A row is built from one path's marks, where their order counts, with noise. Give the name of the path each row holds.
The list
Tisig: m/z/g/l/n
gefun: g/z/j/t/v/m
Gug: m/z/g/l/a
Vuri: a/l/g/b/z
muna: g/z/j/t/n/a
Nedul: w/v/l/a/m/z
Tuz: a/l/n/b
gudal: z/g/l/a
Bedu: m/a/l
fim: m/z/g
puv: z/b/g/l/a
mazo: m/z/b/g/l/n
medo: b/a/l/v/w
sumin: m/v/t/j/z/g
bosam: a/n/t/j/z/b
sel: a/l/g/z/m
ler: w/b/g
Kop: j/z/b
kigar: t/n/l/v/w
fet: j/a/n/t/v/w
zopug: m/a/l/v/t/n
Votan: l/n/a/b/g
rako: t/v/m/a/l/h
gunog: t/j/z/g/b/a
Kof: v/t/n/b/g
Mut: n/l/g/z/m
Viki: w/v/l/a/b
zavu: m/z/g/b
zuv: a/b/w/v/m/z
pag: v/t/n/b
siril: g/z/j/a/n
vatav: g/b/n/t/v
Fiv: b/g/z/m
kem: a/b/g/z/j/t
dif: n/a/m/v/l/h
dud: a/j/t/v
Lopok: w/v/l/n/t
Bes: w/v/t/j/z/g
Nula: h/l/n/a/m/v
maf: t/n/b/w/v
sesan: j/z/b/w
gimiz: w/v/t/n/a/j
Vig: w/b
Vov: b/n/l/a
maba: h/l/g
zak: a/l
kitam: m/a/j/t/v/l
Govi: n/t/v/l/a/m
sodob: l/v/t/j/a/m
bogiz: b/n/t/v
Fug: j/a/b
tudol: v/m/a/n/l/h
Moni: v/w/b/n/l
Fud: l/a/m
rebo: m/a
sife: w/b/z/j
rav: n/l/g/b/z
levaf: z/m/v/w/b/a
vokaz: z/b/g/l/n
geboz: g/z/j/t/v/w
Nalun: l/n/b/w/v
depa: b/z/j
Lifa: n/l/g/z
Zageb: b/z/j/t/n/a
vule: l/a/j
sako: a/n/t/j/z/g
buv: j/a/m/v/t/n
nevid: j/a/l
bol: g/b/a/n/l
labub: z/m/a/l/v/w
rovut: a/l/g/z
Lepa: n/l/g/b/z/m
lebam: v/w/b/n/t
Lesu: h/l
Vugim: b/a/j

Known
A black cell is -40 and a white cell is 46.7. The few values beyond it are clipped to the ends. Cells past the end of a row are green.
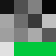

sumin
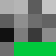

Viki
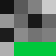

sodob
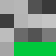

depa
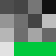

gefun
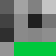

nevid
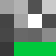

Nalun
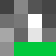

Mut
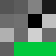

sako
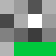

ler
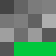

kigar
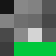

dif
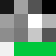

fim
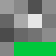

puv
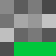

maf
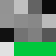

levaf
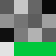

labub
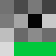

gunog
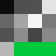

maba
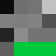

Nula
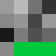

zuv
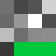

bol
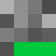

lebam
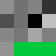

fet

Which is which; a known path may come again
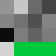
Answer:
Nedul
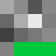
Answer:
puv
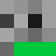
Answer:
Fug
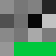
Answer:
fet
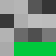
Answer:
depa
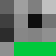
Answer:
nevid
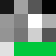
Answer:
fim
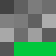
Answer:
kigar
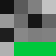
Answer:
sodob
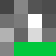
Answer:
Mut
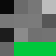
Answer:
Nula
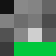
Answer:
dif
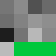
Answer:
gudal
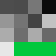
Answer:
gefun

